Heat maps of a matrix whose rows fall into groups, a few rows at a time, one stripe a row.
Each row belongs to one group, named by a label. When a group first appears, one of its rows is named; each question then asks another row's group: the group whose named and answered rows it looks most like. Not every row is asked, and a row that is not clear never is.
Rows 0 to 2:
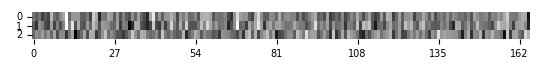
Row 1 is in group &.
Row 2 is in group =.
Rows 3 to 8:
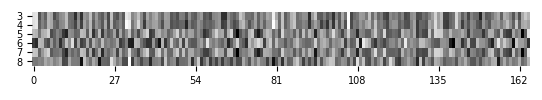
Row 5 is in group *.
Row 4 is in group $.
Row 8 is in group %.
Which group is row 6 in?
&
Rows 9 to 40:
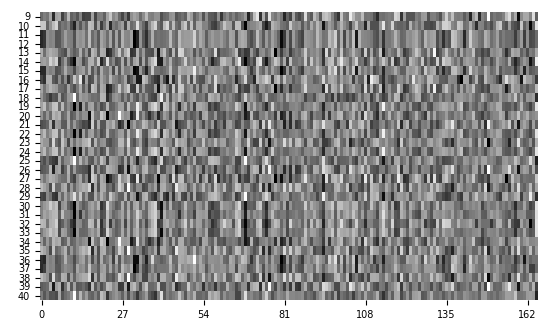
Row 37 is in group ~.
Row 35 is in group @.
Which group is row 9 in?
=
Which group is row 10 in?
*
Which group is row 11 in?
~
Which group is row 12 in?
~
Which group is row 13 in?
%
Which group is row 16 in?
&
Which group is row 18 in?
&
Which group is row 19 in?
*
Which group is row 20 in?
%
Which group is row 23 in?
@
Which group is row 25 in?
&
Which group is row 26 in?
=
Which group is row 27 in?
%
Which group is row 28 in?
@
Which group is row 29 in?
&
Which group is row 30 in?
*
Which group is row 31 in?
*
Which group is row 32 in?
*
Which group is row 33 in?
*
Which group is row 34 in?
%
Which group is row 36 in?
~
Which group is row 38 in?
@
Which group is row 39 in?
=
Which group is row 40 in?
&
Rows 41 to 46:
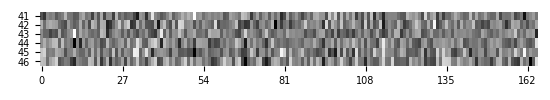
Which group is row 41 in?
~
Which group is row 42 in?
%
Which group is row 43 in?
&
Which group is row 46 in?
*
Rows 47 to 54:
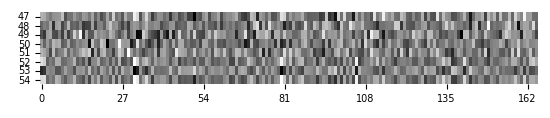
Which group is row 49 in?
&
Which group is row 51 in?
@
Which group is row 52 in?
$
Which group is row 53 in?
~
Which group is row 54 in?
$
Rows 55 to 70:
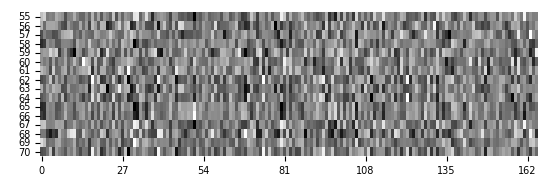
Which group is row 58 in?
~
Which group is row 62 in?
=
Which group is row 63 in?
%
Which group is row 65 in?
~
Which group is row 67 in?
$
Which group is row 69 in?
$
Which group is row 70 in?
=
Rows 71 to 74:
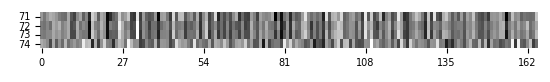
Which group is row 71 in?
%
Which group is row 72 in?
%
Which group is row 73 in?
%
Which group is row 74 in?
@
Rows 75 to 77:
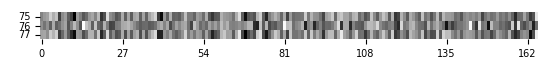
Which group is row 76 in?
@
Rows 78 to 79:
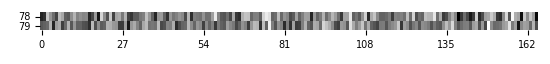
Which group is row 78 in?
&
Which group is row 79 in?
=
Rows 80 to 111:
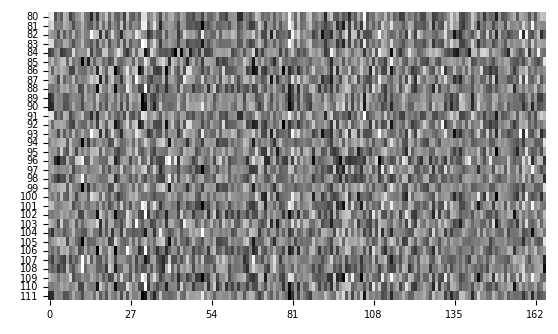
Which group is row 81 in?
$
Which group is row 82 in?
@
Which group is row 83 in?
$
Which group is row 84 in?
&
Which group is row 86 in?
%
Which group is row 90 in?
~
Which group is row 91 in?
$
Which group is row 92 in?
%
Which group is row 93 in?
@
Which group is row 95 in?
@
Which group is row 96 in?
&
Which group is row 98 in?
&
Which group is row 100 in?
@
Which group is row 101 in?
$
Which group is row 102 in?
%
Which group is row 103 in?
@
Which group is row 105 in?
*
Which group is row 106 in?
%
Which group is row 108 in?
&
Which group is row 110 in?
%
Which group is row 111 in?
~
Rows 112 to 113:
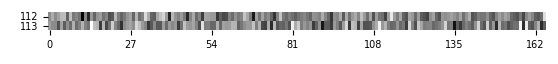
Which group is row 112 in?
*
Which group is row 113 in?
@
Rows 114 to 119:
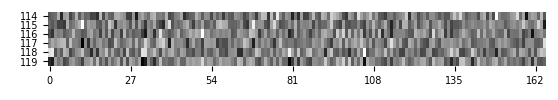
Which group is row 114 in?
=
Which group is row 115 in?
&
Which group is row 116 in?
~
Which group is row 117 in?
*
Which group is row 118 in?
$
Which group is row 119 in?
~
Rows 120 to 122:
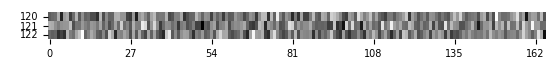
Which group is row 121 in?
$
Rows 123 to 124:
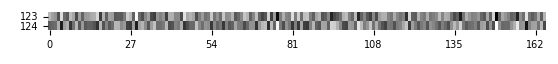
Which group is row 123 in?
@
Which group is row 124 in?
=
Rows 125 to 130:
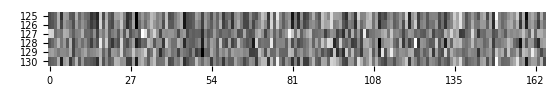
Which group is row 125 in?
=
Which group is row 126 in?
=
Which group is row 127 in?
$
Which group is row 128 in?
=
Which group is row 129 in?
$
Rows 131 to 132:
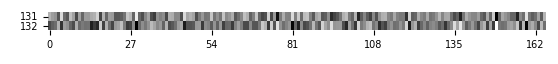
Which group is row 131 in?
@
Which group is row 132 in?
=
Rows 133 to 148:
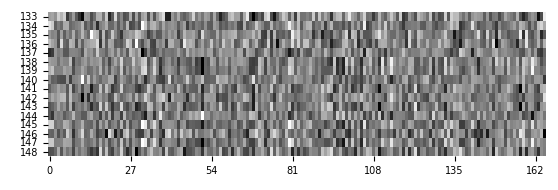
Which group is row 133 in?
*
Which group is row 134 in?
$
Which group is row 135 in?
@
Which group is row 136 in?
@
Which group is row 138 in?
$
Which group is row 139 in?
$
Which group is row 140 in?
&
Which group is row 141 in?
=
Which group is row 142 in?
*
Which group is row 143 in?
=
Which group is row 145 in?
$
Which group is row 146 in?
&
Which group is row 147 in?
$
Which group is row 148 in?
=
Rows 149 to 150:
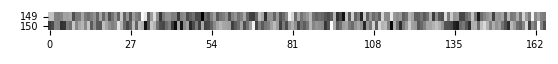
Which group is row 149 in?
$
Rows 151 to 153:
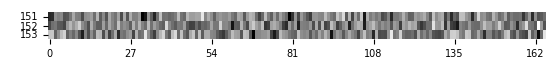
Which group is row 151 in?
~
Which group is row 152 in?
&
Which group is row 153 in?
*
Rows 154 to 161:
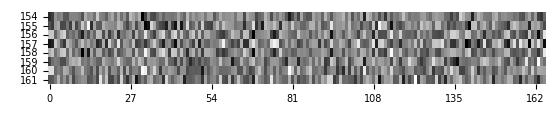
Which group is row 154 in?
~
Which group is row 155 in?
&
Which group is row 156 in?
*
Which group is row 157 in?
&
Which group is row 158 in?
*
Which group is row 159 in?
&
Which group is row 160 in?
$
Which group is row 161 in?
=
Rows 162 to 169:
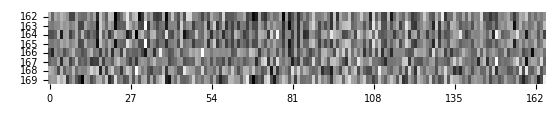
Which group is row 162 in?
%
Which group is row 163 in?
%
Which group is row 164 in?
=
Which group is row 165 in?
%
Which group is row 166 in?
~
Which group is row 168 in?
@
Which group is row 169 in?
*
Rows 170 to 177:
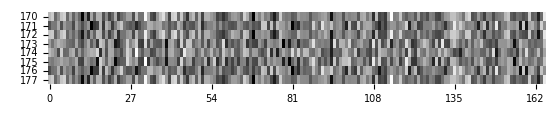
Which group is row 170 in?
*
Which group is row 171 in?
=
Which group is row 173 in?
%
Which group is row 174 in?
@
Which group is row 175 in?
%
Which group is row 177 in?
*
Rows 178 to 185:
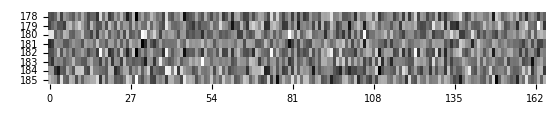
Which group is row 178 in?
=
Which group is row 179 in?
&
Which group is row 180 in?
$
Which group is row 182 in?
=
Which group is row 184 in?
&
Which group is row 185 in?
@
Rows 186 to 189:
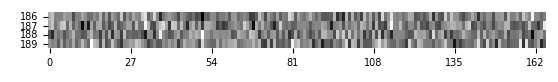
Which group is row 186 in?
$
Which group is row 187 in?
*
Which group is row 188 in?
~
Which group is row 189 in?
@
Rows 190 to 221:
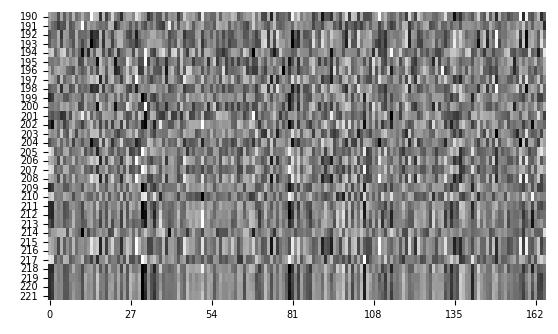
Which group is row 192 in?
=
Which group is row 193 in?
=
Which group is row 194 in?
*
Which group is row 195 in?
%
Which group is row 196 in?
%
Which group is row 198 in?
=
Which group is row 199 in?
~
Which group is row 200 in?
%
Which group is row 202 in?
~
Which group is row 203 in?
@
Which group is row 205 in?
$
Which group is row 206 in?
@
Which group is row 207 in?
$
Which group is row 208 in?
@
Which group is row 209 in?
~
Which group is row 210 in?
$
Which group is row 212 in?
~
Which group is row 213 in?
~
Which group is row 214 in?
*
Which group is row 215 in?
@
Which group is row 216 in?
@
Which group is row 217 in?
$
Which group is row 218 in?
~
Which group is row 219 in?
~
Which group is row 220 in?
~
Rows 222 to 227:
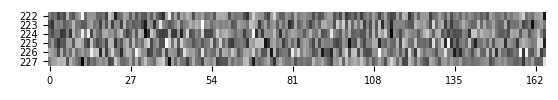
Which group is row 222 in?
&
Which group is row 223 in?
~
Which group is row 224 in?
&
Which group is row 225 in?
&
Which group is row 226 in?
@
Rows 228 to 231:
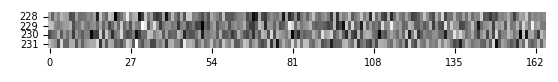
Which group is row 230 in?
=
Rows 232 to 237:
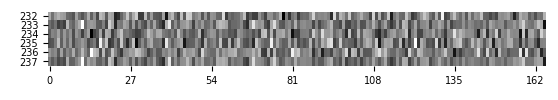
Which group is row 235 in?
=
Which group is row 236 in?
@
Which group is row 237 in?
&
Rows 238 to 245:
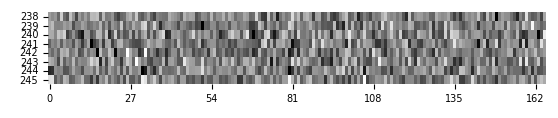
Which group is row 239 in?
$
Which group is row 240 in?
*
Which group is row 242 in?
%
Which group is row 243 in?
@
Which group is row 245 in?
$
